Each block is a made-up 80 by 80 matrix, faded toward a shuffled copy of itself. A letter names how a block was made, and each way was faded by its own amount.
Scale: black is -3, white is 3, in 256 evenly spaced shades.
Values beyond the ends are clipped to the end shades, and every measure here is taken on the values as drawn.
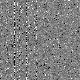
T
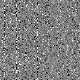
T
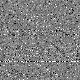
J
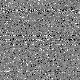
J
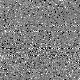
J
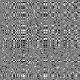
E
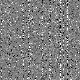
T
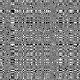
E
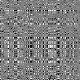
E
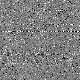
J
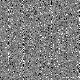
T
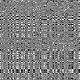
E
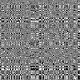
E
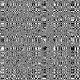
E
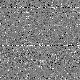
J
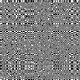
E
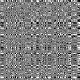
E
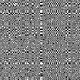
E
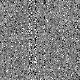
T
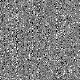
T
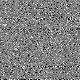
J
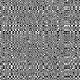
E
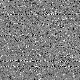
J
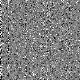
T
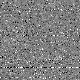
J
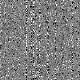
T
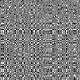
E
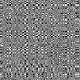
E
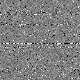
J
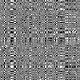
E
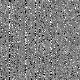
T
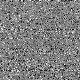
J
